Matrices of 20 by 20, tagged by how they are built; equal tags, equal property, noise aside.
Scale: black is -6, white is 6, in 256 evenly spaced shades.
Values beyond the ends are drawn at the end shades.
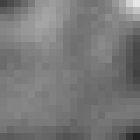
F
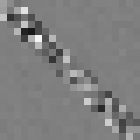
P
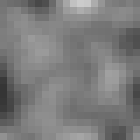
F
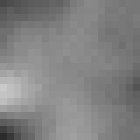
F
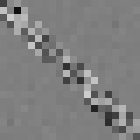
P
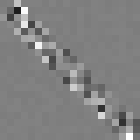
P
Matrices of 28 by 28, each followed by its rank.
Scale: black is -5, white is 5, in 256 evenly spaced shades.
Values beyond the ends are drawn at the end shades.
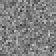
full rank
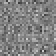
five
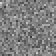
full rank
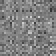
five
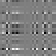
one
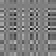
one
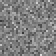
full rank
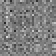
five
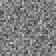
full rank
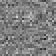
five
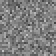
full rank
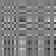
one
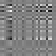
one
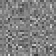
five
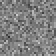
full rank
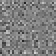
five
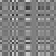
one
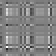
one
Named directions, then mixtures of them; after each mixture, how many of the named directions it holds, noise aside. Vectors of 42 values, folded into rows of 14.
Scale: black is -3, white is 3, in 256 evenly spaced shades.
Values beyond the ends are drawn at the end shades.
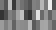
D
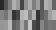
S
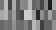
one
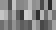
one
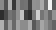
one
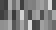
two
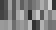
two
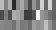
two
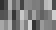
two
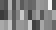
two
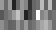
two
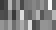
two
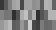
one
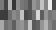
one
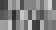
two
